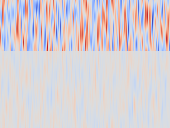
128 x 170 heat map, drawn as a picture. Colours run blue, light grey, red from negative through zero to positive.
Seam: horizontal, 40% of the way down, the bottom part calmer. Histogram: heavy tails on both sides. Grain: streaks running down. Slope: none.
